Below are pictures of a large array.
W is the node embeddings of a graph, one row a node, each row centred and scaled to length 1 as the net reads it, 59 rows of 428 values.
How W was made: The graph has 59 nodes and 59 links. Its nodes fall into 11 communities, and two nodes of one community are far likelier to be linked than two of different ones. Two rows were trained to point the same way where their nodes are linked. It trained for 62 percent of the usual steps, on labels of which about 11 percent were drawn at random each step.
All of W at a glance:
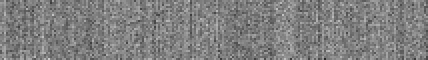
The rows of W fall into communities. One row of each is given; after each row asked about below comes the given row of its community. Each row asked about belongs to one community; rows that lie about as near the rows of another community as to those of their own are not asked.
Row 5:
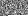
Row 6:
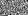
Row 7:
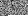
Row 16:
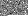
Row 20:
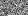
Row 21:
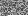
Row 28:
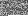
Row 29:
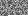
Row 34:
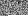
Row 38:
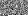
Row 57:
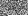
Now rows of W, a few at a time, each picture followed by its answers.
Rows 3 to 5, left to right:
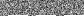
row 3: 28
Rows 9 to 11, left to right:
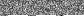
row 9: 34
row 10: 16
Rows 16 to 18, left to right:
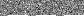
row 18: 16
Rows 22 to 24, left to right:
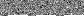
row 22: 29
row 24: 5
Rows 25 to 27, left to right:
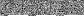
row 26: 34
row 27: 28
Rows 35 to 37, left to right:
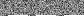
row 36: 16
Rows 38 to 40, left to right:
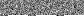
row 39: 20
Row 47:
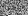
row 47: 57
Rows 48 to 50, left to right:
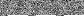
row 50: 6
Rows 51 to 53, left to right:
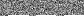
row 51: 6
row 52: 21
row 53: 38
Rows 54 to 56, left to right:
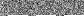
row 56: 5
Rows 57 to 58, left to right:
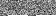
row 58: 38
